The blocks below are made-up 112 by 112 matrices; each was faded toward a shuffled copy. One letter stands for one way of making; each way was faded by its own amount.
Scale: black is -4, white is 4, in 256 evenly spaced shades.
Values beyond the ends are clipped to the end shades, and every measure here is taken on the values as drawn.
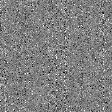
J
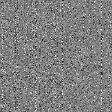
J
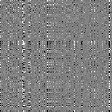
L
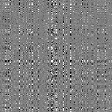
L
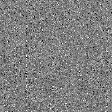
J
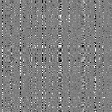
L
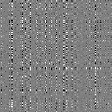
L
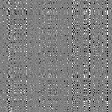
L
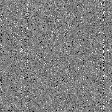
J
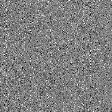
J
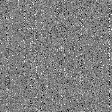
J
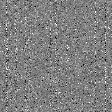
J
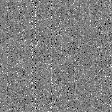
J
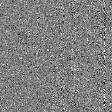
J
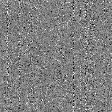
J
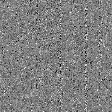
J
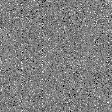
J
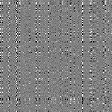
L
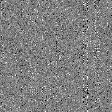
J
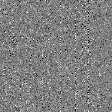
J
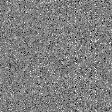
J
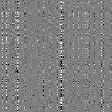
L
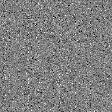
J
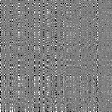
L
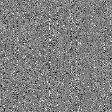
J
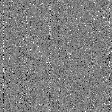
J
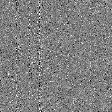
J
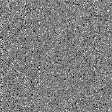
J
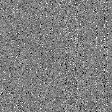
J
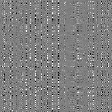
L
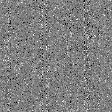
J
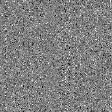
J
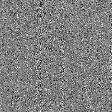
J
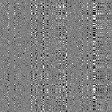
L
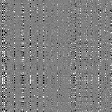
L
